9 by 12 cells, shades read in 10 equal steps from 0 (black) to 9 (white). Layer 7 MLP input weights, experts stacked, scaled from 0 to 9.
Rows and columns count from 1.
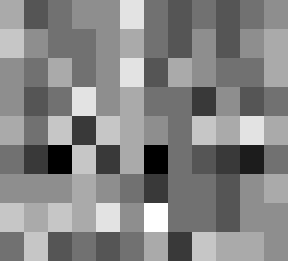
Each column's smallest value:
4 2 0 2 2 4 0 2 2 2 1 4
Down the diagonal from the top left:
6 5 6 8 7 6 2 4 7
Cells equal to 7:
9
